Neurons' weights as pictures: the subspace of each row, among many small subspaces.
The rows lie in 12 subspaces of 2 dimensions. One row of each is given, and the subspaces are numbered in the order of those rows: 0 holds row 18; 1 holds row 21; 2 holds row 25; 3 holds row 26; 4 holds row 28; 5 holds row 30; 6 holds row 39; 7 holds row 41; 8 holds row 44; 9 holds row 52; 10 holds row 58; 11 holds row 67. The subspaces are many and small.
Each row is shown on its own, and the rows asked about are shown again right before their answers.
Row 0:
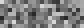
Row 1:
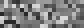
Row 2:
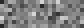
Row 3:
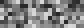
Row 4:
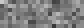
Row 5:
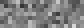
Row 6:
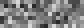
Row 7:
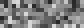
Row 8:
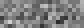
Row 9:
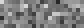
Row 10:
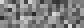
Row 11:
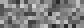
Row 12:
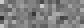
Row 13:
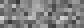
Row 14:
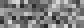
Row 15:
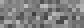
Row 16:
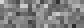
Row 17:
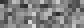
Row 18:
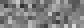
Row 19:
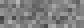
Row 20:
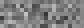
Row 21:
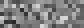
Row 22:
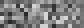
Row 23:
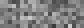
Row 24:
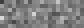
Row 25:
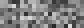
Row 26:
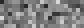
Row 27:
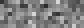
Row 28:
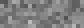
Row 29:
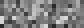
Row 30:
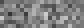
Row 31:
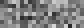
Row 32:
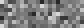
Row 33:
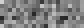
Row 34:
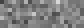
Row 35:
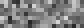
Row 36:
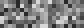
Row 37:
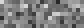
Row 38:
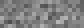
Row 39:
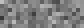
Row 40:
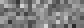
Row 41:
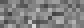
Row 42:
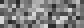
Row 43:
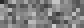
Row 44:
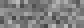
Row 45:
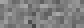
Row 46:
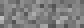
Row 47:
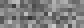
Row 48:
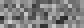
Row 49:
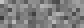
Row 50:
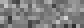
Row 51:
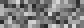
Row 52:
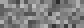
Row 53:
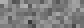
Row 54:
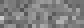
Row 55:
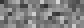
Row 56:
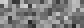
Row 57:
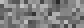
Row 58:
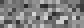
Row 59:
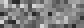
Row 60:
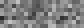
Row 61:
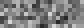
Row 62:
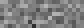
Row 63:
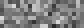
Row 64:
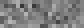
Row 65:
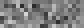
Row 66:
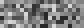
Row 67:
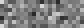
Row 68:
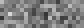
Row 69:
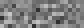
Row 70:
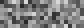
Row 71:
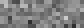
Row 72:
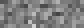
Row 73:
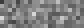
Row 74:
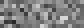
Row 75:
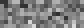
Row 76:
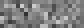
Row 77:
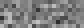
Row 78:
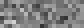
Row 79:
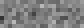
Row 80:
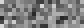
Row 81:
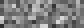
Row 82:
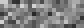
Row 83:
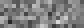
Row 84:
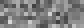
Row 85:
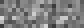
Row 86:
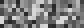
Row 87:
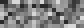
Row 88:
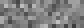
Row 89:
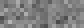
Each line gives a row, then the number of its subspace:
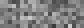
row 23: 2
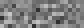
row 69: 7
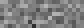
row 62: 7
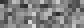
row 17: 4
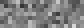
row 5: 0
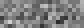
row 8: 10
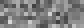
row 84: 10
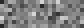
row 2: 11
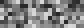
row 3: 5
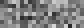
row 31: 2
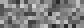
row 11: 9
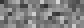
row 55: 0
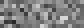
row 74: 1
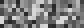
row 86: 9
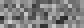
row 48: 0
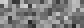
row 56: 4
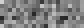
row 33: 9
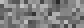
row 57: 9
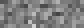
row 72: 4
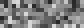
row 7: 4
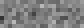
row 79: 6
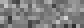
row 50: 7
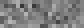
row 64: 5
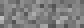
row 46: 6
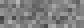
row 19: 8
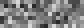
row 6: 0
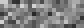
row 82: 1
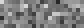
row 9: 3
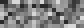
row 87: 1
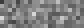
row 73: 8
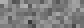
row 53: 4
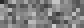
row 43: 6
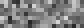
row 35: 4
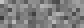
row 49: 6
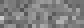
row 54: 3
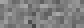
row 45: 4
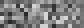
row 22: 5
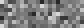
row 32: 11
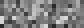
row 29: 9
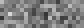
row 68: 5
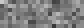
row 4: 6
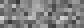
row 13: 2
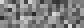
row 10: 2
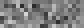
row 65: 5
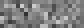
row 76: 5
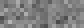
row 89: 3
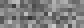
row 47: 2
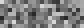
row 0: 6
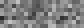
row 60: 2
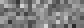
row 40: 3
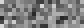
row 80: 11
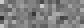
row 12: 11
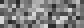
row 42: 8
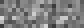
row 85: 9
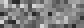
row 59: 1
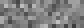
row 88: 0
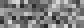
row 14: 8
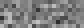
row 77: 7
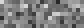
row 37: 3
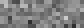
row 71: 7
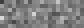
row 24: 8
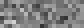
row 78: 1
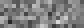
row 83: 10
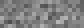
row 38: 10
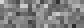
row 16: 3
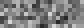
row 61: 10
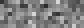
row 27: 0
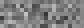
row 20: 5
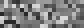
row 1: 1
